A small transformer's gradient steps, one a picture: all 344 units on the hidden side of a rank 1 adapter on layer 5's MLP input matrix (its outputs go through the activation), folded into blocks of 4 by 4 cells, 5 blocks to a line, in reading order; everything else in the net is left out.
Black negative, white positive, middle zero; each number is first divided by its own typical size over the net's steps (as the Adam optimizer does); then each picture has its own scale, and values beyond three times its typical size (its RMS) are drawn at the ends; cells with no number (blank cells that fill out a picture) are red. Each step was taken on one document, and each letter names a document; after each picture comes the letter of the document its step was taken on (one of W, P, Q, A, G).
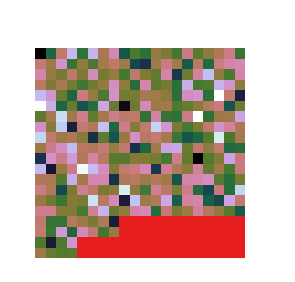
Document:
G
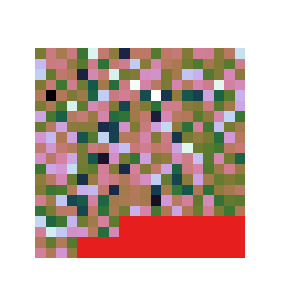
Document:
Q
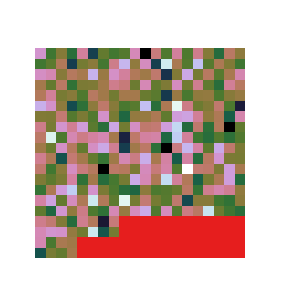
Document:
G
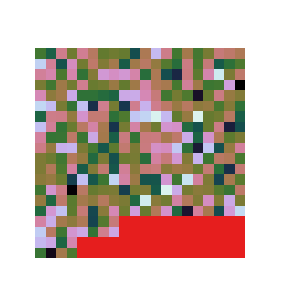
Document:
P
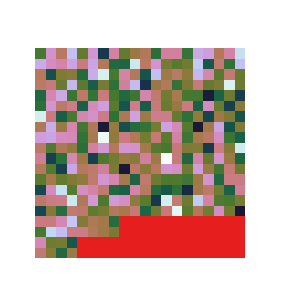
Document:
Q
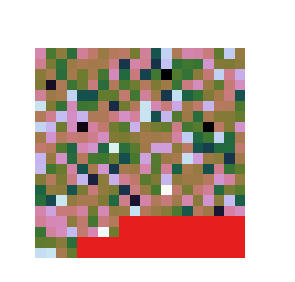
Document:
P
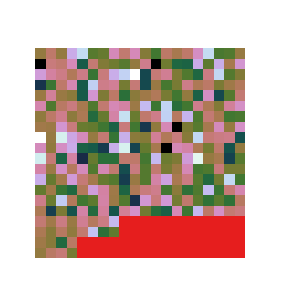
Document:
G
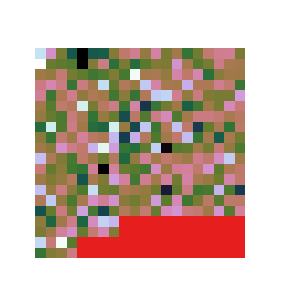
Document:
G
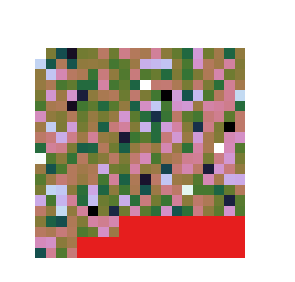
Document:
G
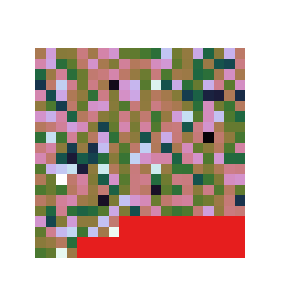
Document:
Q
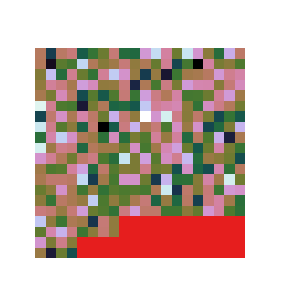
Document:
P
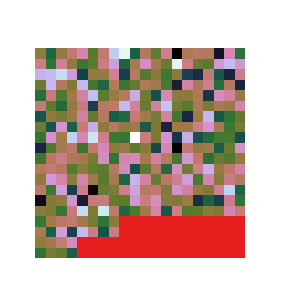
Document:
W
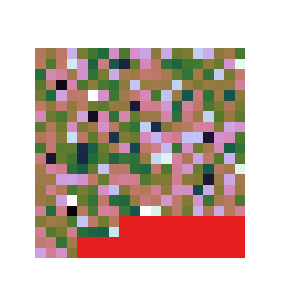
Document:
Q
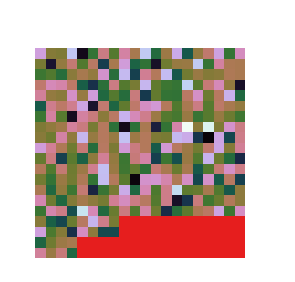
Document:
P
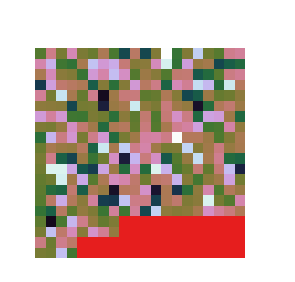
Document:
Q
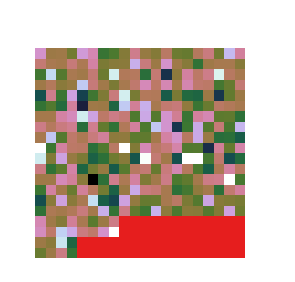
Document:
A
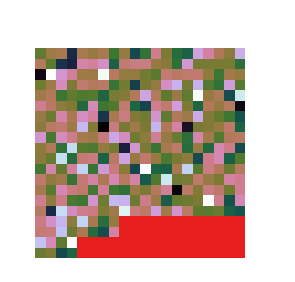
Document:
A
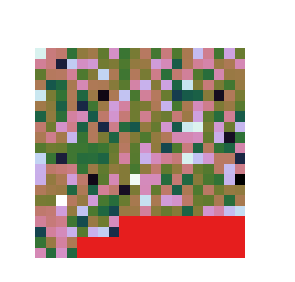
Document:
A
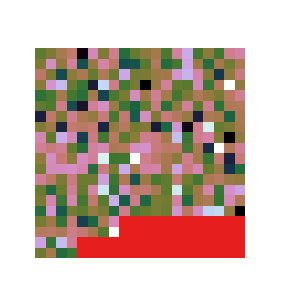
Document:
A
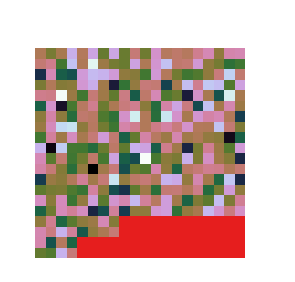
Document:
W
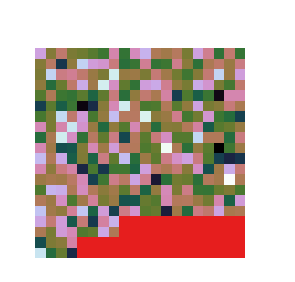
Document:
A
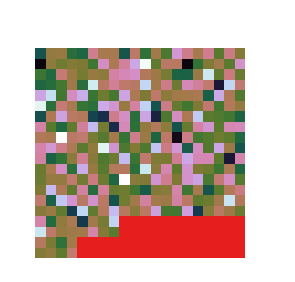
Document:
G
